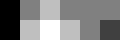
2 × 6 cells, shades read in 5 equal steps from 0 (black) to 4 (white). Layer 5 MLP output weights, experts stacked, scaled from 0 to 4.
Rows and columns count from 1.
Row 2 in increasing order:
0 1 2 3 3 4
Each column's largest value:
0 3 4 3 2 2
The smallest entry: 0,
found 2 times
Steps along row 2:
up up down down down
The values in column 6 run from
1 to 2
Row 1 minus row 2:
0 -1 -1 -1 0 1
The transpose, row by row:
0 0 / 2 3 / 3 4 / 2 3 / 2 2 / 2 1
